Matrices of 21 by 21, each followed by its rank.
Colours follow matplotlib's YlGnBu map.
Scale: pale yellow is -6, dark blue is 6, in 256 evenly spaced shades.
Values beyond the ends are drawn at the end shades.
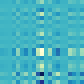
one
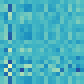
two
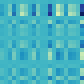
one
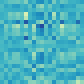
three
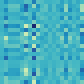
two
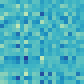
three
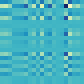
one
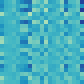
two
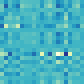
two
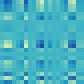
one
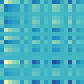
one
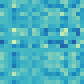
two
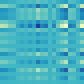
one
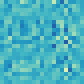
three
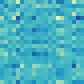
three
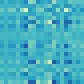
two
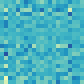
three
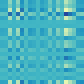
one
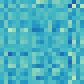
three
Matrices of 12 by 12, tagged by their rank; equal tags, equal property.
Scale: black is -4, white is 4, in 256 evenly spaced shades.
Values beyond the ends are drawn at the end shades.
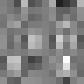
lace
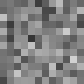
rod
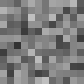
rod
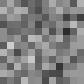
rod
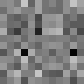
lace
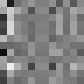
lace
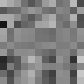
lace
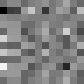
lace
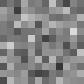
rod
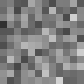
rod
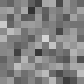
rod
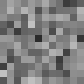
rod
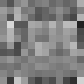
lace
